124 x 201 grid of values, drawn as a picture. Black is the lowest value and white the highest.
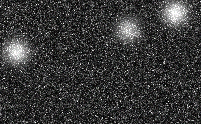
Histogram: skewed, a long tail of high values. Ninth with the highest average: top right. Mirror symmetry: none. Bumps: three. Odd rows or columns: none. Average level on the scale: 20%.
